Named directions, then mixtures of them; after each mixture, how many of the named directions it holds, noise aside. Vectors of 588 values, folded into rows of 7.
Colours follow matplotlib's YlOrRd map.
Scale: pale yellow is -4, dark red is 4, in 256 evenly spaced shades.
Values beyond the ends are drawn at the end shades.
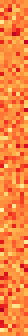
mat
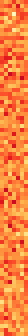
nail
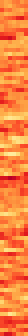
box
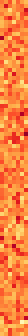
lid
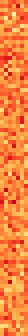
one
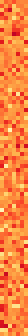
one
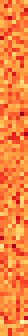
one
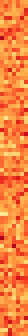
three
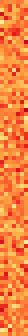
two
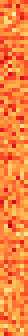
one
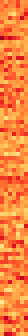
three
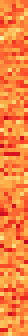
three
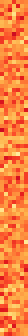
three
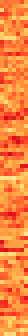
two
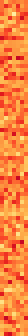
three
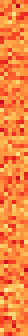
three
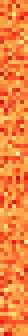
three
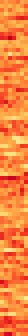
one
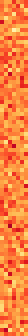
three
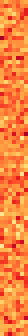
three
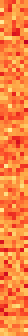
two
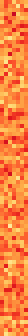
three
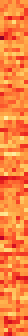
two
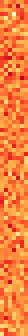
one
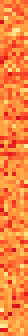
three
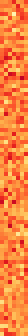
one
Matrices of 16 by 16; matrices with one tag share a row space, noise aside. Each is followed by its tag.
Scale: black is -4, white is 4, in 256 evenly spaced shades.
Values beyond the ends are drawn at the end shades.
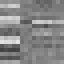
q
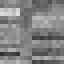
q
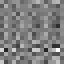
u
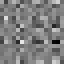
u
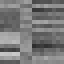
q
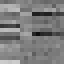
q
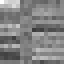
q
